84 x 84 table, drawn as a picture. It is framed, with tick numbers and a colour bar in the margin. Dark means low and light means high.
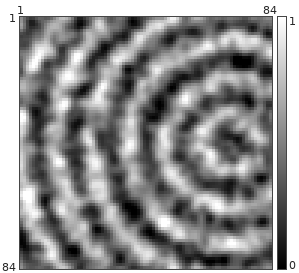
Rings: centred on the middle right. Grain: blotchy. Lone odd cells: none. Slope: none. Average level on the scale: 50%.
